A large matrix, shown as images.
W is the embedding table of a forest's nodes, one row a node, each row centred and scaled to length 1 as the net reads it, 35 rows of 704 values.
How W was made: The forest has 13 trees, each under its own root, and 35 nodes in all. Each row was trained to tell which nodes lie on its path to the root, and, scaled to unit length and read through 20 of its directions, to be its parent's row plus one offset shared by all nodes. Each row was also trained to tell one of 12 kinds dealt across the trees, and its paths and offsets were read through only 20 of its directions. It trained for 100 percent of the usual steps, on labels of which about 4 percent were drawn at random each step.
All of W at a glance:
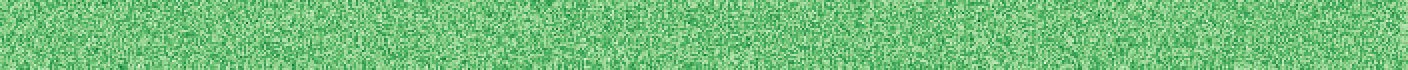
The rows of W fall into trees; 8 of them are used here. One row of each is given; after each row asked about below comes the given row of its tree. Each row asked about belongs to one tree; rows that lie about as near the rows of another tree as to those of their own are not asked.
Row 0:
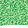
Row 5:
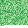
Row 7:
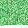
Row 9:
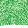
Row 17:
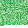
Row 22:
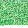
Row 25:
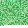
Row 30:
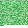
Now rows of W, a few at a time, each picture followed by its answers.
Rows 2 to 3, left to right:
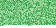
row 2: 17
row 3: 25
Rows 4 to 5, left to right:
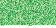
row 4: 0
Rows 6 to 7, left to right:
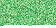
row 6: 30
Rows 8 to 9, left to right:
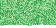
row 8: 22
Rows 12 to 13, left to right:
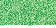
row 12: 0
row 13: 25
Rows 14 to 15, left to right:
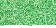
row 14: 22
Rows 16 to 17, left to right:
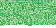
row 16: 25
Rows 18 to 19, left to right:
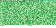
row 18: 7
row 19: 5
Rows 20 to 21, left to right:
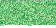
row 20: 5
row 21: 7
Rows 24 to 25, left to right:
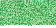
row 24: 0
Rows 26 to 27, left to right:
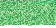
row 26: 17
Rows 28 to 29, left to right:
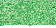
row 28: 30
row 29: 0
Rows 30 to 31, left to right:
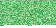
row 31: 9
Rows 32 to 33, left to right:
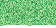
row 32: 5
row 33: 7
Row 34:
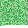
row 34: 9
